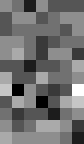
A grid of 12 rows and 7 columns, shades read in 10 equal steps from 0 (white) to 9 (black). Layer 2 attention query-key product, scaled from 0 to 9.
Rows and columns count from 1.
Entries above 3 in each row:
7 7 7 7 6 6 5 5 4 7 5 6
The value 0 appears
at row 8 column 7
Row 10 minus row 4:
1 3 1 -1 2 0 -1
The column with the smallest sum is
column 1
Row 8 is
2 9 4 6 7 6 0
